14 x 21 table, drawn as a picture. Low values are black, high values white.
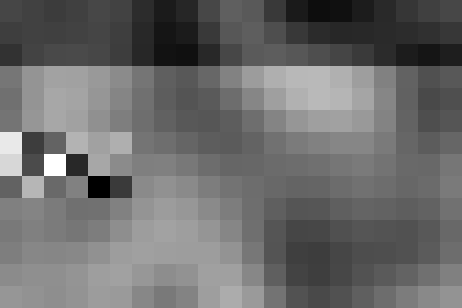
Values change most from cell to cell in the middle left. A horizontal seam about 20% of the way down splits the table, and the bottom part is higher. An odd patch, rougher than its surroundings, sits in the middle left. The halves do not mirror each other. No regular stripes run through it.
